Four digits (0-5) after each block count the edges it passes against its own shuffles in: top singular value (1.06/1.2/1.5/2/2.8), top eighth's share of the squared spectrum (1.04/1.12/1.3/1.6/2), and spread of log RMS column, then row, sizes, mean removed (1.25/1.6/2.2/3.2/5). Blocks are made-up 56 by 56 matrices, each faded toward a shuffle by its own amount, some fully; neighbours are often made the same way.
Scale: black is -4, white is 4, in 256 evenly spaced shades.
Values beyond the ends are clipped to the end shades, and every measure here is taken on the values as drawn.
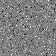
0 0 0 0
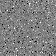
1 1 0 1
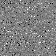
1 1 0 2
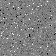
0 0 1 0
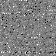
1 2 0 2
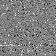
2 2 0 2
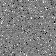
0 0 0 0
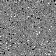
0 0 0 0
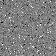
1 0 0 0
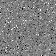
0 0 0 0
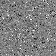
0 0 0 1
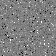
0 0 0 0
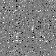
3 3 1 2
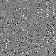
3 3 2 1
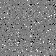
2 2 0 1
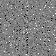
2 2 0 0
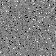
2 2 0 0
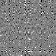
4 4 2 2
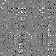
4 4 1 1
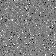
2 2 1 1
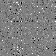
3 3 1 1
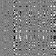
4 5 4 3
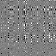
4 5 3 3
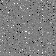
2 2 1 0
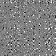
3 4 2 2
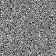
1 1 2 0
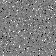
0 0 0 0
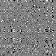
4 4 2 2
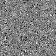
2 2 1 0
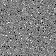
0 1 0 0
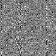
3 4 3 1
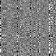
4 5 3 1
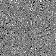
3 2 1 0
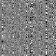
4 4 3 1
